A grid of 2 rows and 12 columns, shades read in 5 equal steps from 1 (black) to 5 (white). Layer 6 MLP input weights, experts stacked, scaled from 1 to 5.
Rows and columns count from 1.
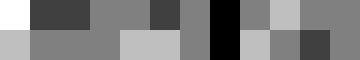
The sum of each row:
34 37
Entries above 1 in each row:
11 11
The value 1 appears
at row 1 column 8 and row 2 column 8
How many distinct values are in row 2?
4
